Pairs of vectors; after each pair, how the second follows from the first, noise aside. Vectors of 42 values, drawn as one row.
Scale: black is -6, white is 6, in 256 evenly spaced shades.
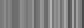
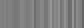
shrunk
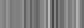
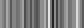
scaled up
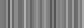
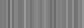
shrunk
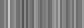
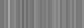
shrunk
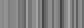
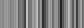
scaled up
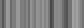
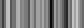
scaled up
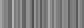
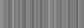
shrunk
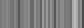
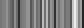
scaled up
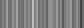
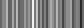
scaled up
